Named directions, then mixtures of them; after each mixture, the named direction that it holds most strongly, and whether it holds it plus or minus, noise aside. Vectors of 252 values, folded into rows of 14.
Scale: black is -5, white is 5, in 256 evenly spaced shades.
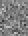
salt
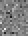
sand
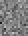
sand, minus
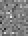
sand, minus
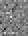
sand, minus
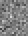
salt, minus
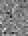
sand, plus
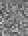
salt, minus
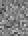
salt, minus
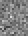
salt, minus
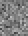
salt, minus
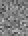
salt, minus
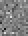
sand, minus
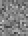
salt, minus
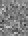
salt, plus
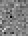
sand, plus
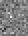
sand, minus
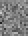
salt, plus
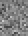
salt, minus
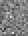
sand, minus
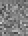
salt, minus
